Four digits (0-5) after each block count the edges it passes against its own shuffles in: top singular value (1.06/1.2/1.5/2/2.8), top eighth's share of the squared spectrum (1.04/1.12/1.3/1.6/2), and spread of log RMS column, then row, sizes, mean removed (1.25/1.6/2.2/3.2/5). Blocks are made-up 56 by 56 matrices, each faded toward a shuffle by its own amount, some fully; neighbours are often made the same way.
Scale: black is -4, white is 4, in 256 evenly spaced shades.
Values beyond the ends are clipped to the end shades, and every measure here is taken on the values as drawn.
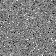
0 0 0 0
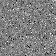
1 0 0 0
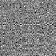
4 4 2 2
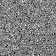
0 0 0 0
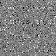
3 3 1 1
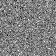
0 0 0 0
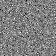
0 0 0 0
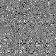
3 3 0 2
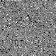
2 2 1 1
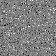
2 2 0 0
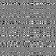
4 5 2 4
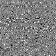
3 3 0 2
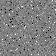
0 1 0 0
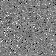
1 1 0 0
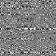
4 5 1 3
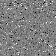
2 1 0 0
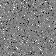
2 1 0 0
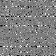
3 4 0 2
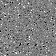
1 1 0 0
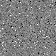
2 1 0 1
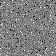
0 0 0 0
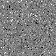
2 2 1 0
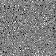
2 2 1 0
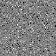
3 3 1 1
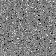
0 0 0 0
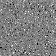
2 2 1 0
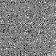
3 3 2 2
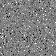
1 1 0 0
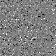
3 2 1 0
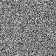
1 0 0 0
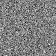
0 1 0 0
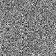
3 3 1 1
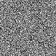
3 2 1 0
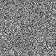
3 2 1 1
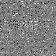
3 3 0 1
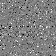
2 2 0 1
